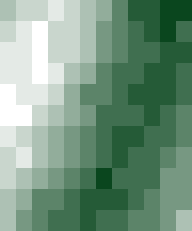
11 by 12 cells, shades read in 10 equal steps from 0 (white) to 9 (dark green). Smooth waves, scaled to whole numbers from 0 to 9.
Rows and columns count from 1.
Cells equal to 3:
12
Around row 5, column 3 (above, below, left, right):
0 2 1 2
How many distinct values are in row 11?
5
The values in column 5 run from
2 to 7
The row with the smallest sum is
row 3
